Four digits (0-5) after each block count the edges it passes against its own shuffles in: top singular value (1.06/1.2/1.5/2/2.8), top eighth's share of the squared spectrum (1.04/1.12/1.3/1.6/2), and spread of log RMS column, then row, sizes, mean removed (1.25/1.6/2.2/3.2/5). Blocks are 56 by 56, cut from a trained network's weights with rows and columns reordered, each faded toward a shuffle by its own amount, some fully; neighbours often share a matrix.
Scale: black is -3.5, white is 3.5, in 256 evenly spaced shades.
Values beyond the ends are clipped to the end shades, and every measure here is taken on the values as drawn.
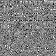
3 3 0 2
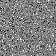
2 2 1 0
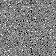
2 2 1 0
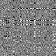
4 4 1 3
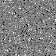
0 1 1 0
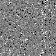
2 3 1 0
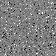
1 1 0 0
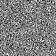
0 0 0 0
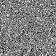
0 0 0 0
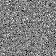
0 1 0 0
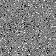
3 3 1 1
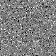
2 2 0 0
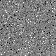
0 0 0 0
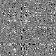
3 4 2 2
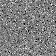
0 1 0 0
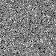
0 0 0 0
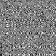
3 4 1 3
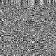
4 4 1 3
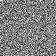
2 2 0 0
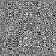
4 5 2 3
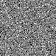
0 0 0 0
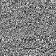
3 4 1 2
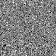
2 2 0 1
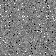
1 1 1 0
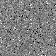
1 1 0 0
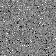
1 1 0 0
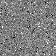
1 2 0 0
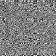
3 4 1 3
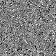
1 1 0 0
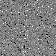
1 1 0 0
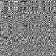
4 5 2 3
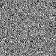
3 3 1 2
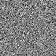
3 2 0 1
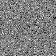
2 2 0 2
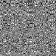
3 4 0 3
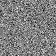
0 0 0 0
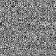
3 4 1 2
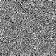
3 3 0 2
